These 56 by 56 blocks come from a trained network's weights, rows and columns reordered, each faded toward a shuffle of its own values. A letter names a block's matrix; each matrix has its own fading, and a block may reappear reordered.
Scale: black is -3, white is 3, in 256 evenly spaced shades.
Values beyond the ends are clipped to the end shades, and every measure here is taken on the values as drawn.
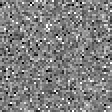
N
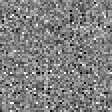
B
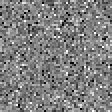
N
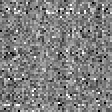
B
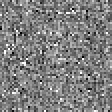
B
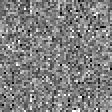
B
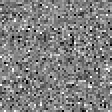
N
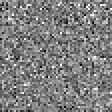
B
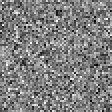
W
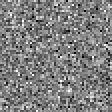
W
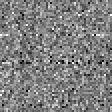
B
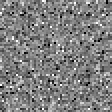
N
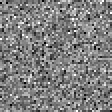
W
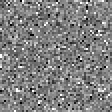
N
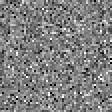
N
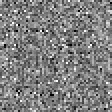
B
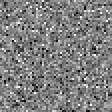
N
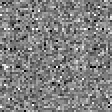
B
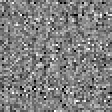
B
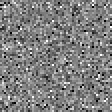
N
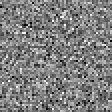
W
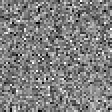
W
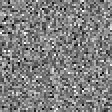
W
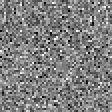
W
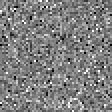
N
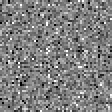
N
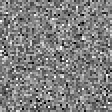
W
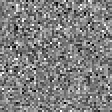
W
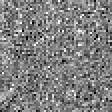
B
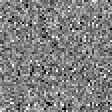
B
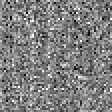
B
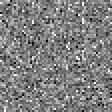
N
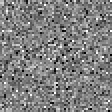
N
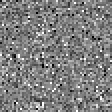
N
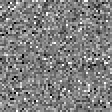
N
